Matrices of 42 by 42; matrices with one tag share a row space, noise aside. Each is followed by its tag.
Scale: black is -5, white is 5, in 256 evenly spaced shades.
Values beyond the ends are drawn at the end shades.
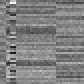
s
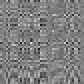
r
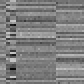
s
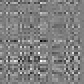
r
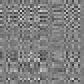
r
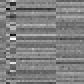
s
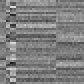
s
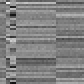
s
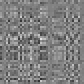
r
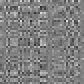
r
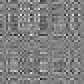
r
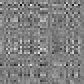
r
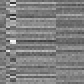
s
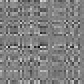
r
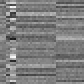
s
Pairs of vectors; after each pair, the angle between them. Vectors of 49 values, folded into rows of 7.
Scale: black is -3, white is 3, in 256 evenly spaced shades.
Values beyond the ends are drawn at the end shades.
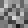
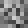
nearly parallel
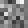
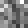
partly aligned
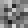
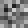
nearly parallel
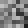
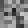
partly opposed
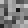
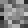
orthogonal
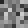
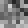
orthogonal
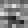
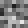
nearly opposite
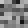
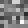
nearly opposite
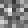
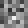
partly opposed
